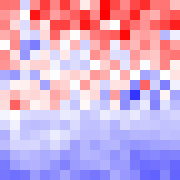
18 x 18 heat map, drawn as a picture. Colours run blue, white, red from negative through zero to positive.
Ninth with the lowest average: bottom right. Odd rows or columns: none. Slope: up to the top. Stripes: none. Seam: horizontal, 60% of the way down, the bottom part calmer.
